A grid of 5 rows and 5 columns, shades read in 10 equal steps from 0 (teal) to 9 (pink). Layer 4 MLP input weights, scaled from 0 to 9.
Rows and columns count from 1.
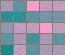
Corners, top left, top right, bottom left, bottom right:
6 7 0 6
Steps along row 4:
up down up down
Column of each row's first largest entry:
3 4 4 2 2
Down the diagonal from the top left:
6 1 7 6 6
